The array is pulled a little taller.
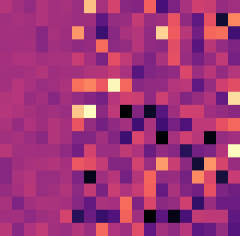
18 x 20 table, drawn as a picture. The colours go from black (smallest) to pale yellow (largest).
A vertical seam about 30% of the way across splits the table, and the left part is calmer. No row or column stands out. A few values lie far out on both sides of the bulk. The top left is the smoothest part.
